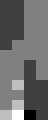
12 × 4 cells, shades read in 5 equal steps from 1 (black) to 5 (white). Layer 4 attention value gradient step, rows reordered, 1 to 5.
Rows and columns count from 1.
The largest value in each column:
4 5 3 3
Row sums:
10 10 10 10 11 12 11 11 11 10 11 12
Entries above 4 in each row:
0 0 0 0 0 0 0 0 0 0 0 1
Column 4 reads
3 3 3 3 3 3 3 3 2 2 2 2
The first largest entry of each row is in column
3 3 3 3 2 1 1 1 2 1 2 2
